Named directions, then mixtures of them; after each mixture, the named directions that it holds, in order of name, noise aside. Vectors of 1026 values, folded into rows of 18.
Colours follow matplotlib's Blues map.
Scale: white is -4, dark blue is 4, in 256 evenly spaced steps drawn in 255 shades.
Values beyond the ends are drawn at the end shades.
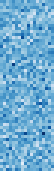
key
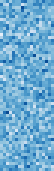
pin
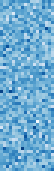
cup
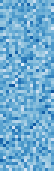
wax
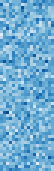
pin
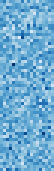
key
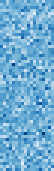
key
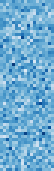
key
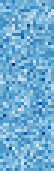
key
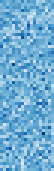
key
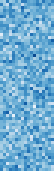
pin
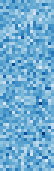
key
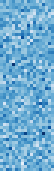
key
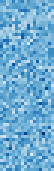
key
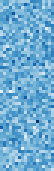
cup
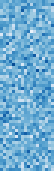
key, pin, wax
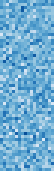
key, pin, wax
